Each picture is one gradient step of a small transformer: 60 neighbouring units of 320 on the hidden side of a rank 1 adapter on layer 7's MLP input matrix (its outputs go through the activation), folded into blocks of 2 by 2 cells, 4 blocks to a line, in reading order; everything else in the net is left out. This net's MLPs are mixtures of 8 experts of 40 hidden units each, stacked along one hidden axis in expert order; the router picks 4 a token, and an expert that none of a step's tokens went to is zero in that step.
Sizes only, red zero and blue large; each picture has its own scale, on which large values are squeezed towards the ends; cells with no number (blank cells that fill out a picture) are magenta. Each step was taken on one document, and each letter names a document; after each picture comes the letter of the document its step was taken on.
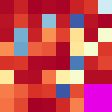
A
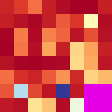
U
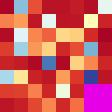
A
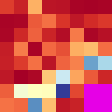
U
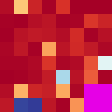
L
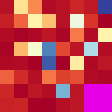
A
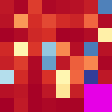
A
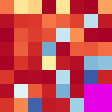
U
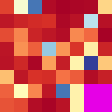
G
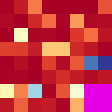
G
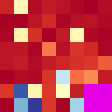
L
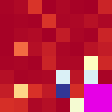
U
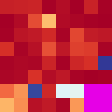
G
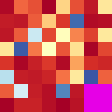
A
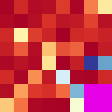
G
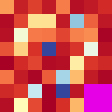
G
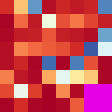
A
